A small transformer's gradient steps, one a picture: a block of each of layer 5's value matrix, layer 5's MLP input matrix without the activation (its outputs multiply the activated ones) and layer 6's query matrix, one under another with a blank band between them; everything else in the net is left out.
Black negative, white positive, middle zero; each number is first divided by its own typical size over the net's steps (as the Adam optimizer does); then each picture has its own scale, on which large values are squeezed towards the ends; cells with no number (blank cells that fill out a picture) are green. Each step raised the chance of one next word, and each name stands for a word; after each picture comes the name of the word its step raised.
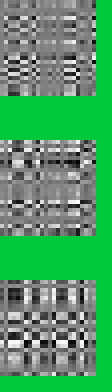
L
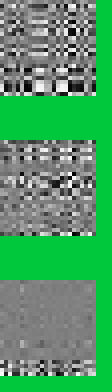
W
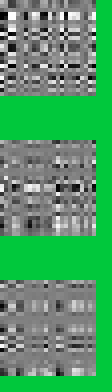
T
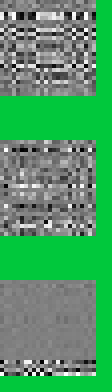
T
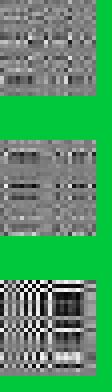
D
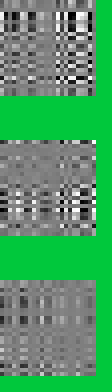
T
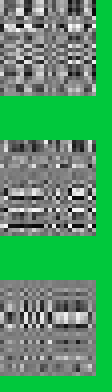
L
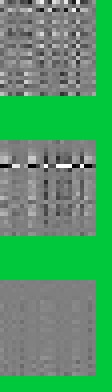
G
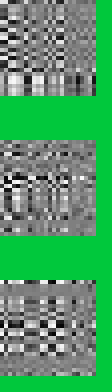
D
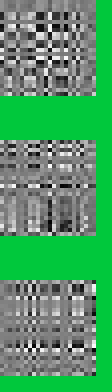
L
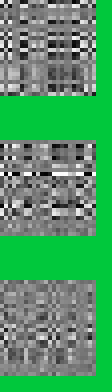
W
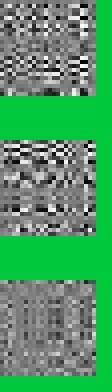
L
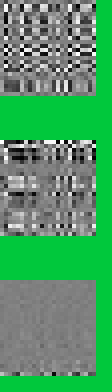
W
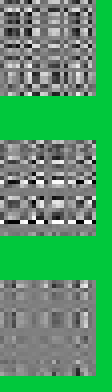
G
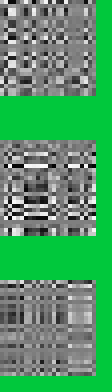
D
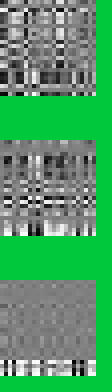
G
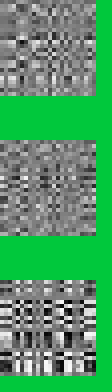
D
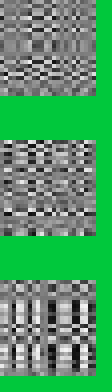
L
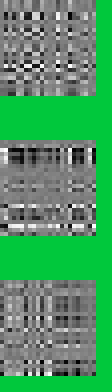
T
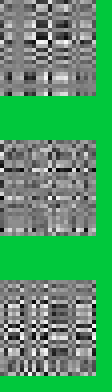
D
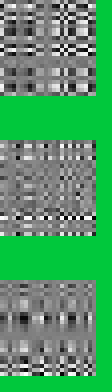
W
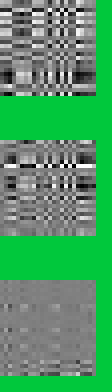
G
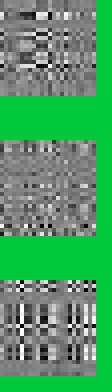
T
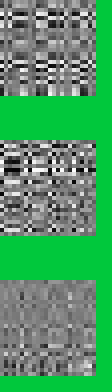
L
